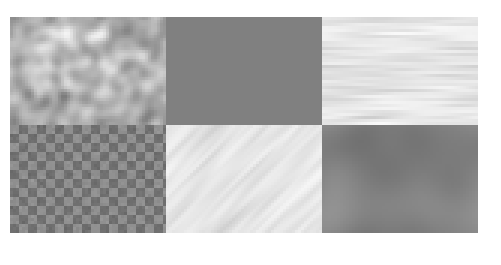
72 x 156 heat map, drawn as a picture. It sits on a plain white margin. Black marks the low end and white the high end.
The table splits into 2 rows of 3 panels. Panel 1,1: high, blotchy. Panel 1,2: middling, flat. Panel 1,3: very high, streaked across, faint in contrast. Panel 2,1: middling, checkered. Panel 2,2: very high, slanting up to the right, faint in contrast. Panel 2,3: middling, smooth, faint in contrast.
